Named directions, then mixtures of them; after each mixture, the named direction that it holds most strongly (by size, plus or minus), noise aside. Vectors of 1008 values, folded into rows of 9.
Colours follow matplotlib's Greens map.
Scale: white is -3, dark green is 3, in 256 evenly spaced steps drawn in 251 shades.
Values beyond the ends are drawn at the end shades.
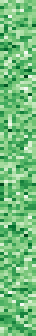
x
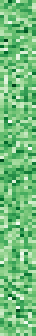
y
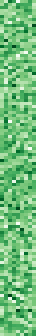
y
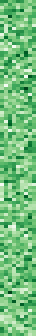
x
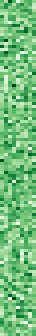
y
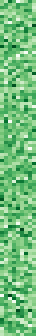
y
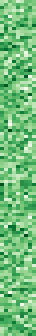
x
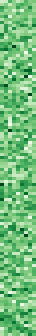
x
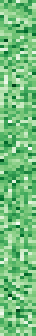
y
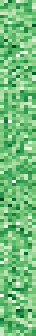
y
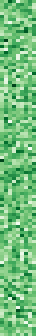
y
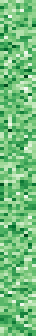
x
